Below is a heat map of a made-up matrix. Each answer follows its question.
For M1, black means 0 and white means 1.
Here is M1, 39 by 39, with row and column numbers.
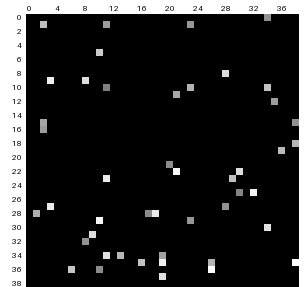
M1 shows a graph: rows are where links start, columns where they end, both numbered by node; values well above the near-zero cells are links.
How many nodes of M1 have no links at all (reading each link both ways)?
5
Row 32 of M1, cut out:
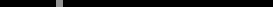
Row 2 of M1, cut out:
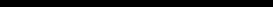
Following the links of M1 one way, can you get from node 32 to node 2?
yes
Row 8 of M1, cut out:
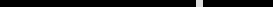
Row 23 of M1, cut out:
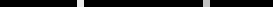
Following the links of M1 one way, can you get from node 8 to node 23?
yes
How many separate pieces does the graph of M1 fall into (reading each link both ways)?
6
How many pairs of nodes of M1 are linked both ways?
1
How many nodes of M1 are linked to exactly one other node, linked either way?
9
